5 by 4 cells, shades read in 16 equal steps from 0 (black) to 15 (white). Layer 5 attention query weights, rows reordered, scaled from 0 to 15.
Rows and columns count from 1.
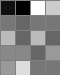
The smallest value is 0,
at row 1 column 2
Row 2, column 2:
6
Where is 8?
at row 4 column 1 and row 4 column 2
